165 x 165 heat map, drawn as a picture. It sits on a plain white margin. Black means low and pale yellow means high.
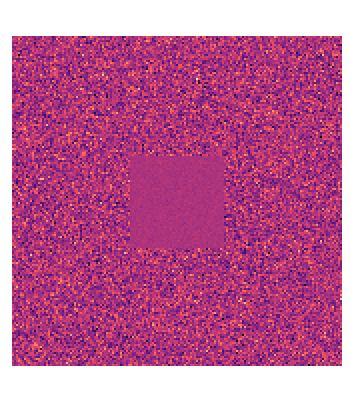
An odd patch, calmer than its surroundings, sits in the centre. The texture is fine-grained noise. The halves do not mirror each other. There is no overall slope. The centre is the calmest part.
